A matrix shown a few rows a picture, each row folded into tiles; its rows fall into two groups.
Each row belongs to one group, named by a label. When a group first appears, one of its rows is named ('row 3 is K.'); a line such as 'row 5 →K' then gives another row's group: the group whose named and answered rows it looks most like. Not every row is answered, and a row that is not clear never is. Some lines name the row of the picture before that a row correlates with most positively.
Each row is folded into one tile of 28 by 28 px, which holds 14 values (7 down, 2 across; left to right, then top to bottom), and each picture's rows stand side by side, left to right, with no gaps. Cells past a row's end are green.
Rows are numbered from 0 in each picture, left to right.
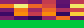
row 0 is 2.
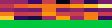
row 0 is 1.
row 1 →2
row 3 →1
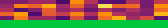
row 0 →2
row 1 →2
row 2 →2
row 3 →2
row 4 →1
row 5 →2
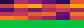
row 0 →1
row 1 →1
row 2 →2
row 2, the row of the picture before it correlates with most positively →2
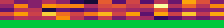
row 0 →2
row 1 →2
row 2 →1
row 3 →2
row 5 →2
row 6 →2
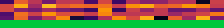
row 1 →2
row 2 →1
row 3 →2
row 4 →1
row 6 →1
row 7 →1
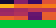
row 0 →1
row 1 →2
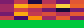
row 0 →2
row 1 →1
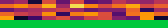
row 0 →1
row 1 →2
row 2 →2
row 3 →1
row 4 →2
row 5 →1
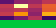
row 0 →2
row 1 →2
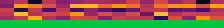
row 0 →2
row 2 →2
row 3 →1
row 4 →1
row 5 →2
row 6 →1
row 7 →1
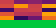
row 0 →1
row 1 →2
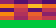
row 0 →1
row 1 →1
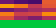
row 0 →1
